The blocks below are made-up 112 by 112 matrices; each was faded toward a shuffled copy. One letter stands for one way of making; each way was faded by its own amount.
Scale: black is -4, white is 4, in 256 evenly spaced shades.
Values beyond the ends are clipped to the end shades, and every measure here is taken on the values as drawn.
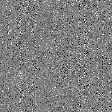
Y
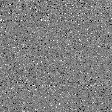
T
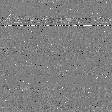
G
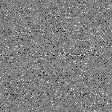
T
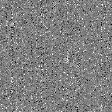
Y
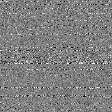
G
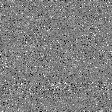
T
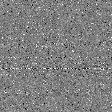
T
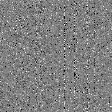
Y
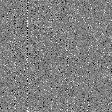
Y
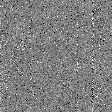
Y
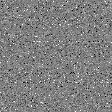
T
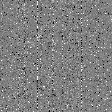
Y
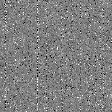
Y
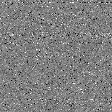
T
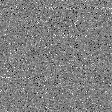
T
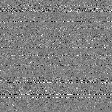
G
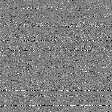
G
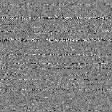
G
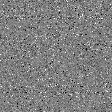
T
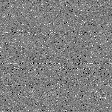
T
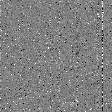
Y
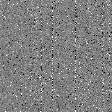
Y
